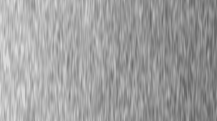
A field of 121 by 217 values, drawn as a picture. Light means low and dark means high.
Average level on the scale: 40%. Grain: streaks running down. Slope: up to the right.
